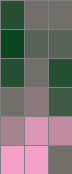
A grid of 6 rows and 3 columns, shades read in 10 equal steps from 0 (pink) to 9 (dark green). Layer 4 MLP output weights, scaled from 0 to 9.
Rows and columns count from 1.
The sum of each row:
18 21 21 16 6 5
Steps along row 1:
down same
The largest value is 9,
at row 2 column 1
